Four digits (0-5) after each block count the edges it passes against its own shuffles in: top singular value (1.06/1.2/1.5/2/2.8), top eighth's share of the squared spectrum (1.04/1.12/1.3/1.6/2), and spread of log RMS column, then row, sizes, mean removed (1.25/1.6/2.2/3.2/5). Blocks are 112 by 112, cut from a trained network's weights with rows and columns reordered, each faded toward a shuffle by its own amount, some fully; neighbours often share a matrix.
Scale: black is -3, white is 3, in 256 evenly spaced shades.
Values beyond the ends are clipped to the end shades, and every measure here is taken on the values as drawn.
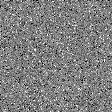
1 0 0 0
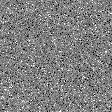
1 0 0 0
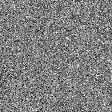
0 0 0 0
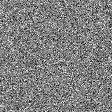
0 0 0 0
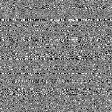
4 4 0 4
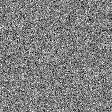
0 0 0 0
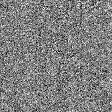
2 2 0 1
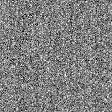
2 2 0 1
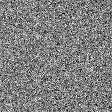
0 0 0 0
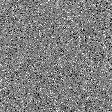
2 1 0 1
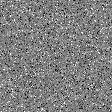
0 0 0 0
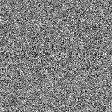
3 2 0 1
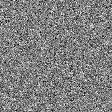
1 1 0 0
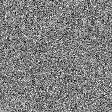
1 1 0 0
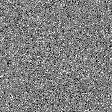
2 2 0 1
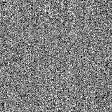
2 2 1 1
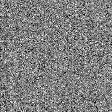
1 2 0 1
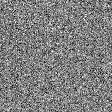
1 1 0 0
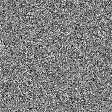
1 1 0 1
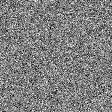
1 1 0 0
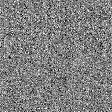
2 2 0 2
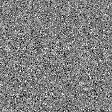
2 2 1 1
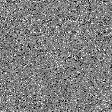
3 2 0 2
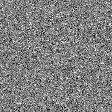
2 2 0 1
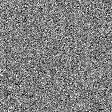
1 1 0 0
